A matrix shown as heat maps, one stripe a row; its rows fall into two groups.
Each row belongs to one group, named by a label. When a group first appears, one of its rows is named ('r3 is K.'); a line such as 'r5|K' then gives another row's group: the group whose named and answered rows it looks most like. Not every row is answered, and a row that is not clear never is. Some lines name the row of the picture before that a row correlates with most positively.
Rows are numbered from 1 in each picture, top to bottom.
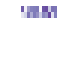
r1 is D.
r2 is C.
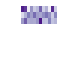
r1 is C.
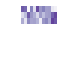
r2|D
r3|D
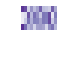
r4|C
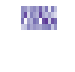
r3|D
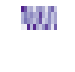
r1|C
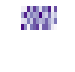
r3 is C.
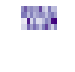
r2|C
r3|D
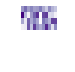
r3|D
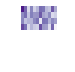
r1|C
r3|D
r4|C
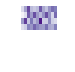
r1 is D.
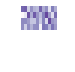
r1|C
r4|D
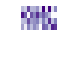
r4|D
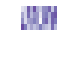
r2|D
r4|C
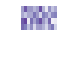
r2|D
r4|C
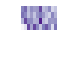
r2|C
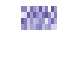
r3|C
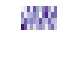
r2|D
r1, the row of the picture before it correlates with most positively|2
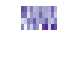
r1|C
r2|C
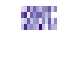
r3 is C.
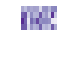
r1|D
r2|C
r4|C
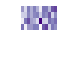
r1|D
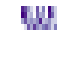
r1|C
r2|C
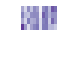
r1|D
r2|D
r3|D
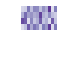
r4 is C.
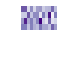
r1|C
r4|C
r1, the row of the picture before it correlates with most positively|3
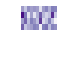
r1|D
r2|C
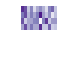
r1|C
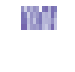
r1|D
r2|C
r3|C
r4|C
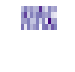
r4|D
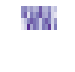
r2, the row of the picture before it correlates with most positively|2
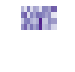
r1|D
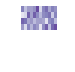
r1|D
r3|C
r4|D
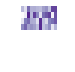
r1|D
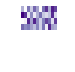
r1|D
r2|C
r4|C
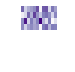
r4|D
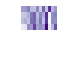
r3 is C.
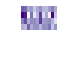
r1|C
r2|C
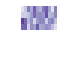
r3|C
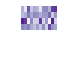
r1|D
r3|C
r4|C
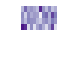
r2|D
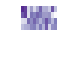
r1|C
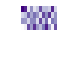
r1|C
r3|C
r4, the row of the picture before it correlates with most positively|3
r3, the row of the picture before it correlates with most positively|4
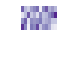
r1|D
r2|D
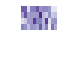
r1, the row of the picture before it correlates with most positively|4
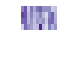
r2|C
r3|C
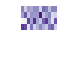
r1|D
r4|C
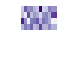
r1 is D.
